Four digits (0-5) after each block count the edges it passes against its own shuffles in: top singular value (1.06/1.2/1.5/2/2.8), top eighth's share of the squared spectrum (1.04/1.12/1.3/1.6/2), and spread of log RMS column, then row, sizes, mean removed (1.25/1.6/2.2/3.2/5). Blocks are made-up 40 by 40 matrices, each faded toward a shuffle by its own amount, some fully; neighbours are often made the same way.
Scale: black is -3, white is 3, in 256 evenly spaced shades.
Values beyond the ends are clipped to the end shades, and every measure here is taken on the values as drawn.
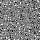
0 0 0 0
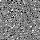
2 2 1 0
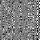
3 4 3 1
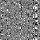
3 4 3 0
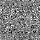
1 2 0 2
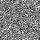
0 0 0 0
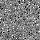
0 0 0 0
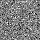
0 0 0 0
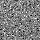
0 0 0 0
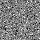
0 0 0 0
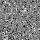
2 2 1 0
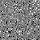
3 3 1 1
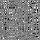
3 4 2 2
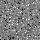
1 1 0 0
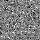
1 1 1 0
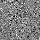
0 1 1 0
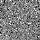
0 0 1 0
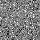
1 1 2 0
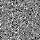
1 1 1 0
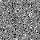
1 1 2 0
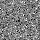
1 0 0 0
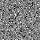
0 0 1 0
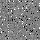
2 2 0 0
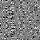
3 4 2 1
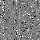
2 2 1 0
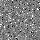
1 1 0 0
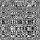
4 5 3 3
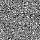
2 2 1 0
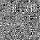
3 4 1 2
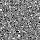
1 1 0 0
